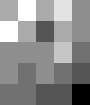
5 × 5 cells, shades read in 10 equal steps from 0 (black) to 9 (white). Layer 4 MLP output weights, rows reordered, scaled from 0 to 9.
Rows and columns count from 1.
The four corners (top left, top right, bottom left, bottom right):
6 5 4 0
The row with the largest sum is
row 1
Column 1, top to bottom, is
6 9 5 5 4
